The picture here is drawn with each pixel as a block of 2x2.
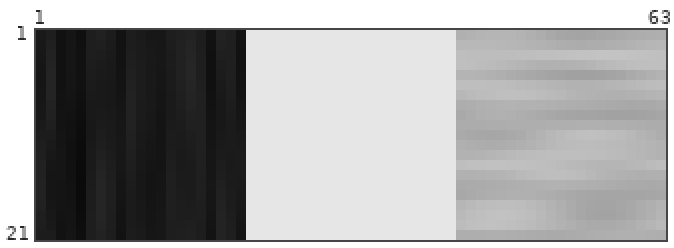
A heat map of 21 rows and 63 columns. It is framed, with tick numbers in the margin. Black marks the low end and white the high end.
The table splits into one row of 3 panels. Panel 1,1: very low, streaked downward, faint in contrast. Panel 1,2: very high, flat. Panel 1,3: high, streaked across, faint in contrast.
